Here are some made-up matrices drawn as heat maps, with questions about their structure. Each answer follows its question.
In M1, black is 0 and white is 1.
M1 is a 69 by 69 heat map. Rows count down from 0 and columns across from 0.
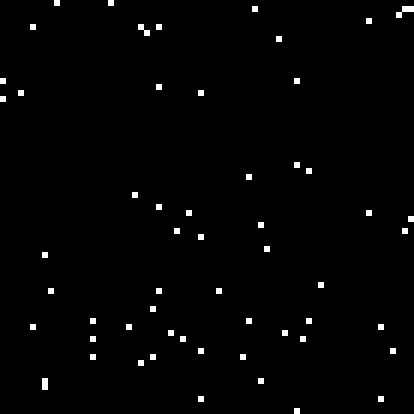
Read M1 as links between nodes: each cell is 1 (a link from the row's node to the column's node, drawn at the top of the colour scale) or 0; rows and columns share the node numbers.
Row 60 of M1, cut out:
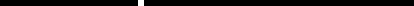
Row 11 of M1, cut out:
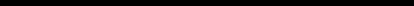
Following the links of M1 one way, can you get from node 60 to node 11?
no
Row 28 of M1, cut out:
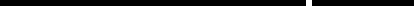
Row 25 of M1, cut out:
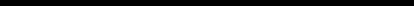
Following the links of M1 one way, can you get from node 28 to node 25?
yes
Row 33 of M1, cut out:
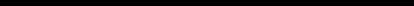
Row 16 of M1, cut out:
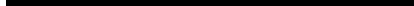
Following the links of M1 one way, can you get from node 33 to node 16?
no
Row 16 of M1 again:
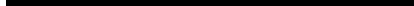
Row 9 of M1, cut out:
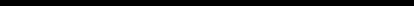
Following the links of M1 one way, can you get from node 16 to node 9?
yes
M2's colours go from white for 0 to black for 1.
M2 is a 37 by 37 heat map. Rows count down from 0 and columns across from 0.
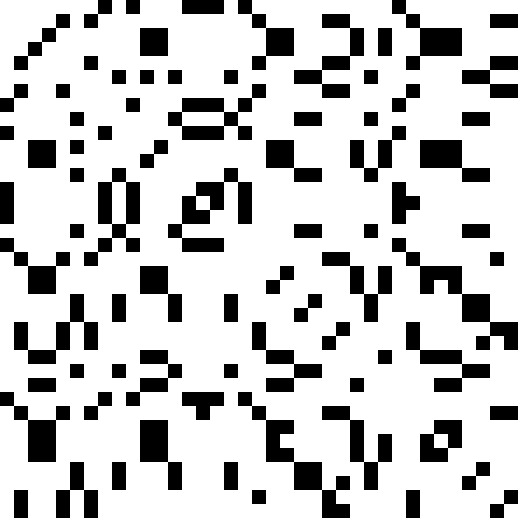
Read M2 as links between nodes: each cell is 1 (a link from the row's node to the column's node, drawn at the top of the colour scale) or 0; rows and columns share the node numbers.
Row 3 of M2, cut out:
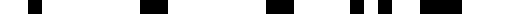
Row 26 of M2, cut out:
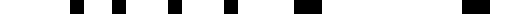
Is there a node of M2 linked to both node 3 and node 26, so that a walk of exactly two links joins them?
no
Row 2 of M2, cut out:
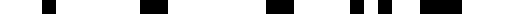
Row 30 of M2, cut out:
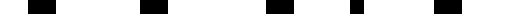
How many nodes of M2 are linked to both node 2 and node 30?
8
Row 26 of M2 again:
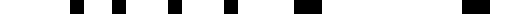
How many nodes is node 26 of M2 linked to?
8
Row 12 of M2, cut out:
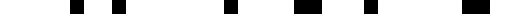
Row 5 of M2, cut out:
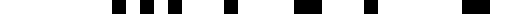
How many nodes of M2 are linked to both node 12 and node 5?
7
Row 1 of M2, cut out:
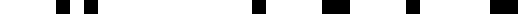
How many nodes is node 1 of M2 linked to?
8
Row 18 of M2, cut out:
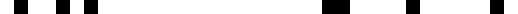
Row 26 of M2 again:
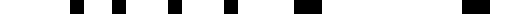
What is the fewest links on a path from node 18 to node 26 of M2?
3
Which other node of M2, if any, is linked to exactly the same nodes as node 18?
node 36
